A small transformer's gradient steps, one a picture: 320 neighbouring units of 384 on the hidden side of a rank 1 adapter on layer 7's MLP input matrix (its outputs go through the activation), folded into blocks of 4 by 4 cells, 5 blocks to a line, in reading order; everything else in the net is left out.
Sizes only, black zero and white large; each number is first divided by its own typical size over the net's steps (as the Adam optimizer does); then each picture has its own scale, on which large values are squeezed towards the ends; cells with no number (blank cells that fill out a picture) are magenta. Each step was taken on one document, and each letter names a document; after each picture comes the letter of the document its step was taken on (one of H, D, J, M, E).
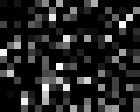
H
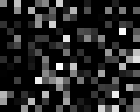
H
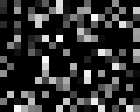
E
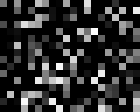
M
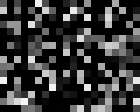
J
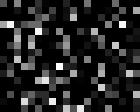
M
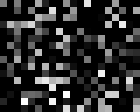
M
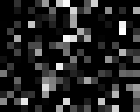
H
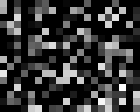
J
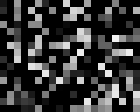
J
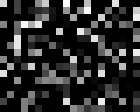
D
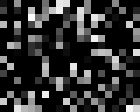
E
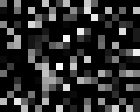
H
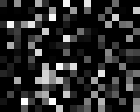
M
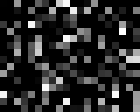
H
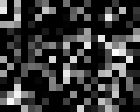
J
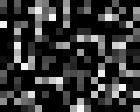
D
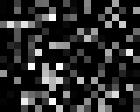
M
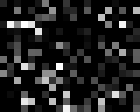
M
